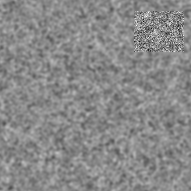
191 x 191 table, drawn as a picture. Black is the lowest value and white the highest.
An odd patch, rougher than its surroundings, sits in the top right. There are no regular stripes. The field is mottled with small blotches. A few values lie far out on both sides of the bulk. No row or column stands out. There is no overall slope. The halves do not mirror each other.
